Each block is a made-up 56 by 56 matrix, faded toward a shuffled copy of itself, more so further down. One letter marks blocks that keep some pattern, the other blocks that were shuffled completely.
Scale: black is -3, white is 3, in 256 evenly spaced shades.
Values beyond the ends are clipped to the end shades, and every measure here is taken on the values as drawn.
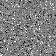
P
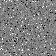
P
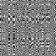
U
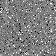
P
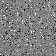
P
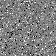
P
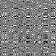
U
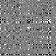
U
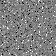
P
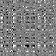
U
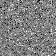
P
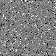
P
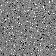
P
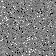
P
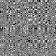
U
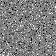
P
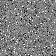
P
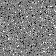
P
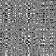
U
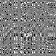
U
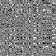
U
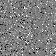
P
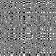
U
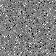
P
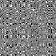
U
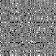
U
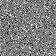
P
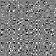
U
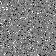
P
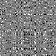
U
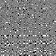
U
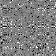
U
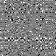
U
